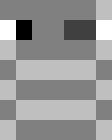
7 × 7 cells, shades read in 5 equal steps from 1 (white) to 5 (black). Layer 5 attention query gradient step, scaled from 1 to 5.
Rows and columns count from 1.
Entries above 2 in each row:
6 5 5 2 5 2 5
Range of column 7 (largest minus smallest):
2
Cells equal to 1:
2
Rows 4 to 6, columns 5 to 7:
2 2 3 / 3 3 2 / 2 2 3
